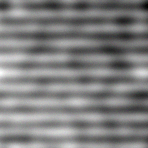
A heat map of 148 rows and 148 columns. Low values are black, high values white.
The ninth with the lowest average is the top right. There is an overall slope up to the bottom left. Stripes running across repeat 10 times from top to bottom. No lone cell stands out from its neighbours. The values follow a bell shape. Overall the values sit about 50% of the way up the scale.
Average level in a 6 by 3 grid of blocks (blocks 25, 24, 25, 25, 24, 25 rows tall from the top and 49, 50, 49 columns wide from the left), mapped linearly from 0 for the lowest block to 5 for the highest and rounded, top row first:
2 1 0 | 3 2 1 | 4 2 2 | 4 3 2 | 5 4 2 | 4 4 2
